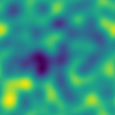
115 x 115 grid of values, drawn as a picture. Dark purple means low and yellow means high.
There are no regular stripes. The values follow a bell shape. The field is smooth, with broad soft blobs. On average the colour sits 50% of the way up the scale. The bottom left is the ninth with the highest average.
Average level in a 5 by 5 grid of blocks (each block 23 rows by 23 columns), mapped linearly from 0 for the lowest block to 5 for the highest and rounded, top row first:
2 3 3 3 4 | 3 3 3 2 3 | 2 0 1 3 3 | 5 3 2 4 4 | 5 3 4 4 4
